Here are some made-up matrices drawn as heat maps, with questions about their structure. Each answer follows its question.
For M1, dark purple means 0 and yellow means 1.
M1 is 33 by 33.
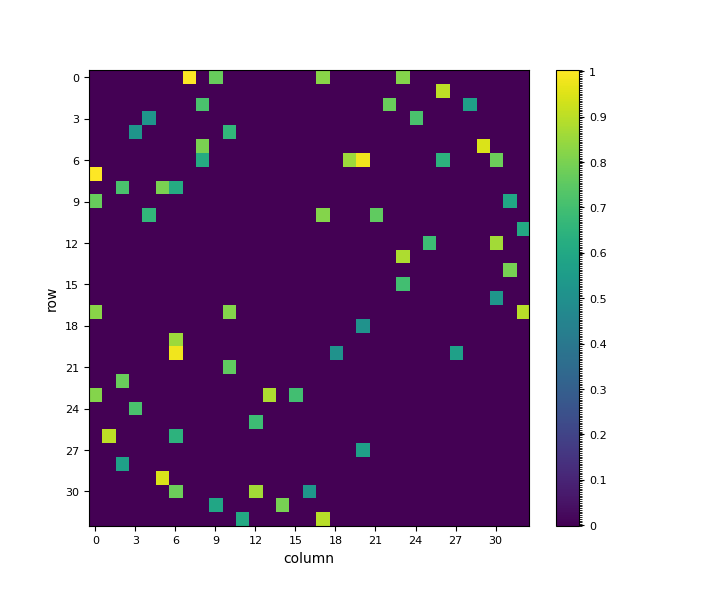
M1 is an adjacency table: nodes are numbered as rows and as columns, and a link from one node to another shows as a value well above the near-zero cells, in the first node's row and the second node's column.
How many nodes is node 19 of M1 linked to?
1
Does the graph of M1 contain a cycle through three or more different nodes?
no
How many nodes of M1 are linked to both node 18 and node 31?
0
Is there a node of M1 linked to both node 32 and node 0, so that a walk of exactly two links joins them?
yes
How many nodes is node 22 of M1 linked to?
1
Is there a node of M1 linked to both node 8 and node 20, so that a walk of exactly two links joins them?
yes
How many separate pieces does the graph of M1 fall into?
2
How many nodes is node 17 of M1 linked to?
3
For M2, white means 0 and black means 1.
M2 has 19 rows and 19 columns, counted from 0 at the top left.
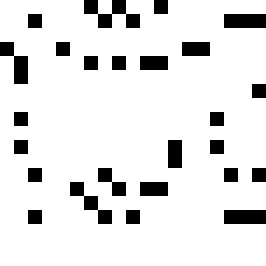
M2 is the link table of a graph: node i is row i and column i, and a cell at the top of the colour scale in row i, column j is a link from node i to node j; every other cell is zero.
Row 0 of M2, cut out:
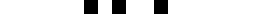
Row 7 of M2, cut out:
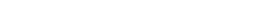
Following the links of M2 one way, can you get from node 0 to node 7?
yes
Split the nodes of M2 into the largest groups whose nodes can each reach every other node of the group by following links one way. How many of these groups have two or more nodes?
0
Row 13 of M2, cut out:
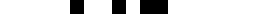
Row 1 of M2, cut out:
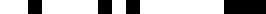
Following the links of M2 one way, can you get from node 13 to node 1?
yes
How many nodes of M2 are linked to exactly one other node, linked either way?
0
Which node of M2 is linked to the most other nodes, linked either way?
node 1
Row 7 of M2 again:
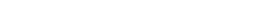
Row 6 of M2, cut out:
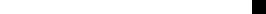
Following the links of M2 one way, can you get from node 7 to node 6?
no
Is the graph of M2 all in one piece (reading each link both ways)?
yes
